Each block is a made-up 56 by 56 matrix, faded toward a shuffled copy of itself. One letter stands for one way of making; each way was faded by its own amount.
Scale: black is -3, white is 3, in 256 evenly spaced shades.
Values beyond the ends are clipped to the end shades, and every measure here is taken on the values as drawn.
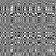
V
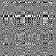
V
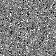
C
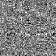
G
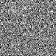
G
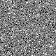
C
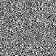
G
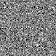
G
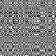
V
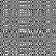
V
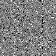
C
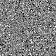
C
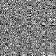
G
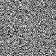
G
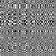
V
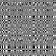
V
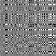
V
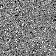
C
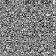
G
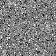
C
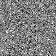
C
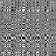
V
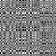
V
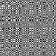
V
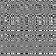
V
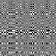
V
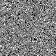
C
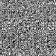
G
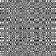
V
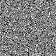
C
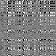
V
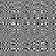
V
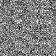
G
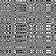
V
